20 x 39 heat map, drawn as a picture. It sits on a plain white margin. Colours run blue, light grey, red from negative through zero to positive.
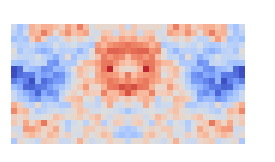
Histogram: bell-shaped. Stripes: none. Slope: none. Grain: blotchy. Odd rows or columns: none. Mirror symmetry: left to right.
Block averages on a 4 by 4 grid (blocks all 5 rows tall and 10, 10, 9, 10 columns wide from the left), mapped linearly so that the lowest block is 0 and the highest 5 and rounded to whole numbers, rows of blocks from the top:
3 4 4 3 | 0 5 5 0 | 1 4 4 1 | 4 3 3 4
